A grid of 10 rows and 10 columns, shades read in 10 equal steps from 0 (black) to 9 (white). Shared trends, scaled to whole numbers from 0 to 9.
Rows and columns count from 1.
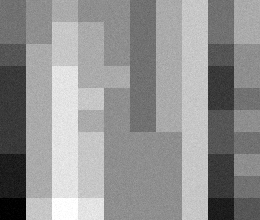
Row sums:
52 54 52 52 51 52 52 51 50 50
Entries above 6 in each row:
1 2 2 2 3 2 3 3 3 4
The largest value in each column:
4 7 9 8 6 5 6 7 4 6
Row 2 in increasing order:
4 4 4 5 5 6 6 6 7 7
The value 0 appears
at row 10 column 1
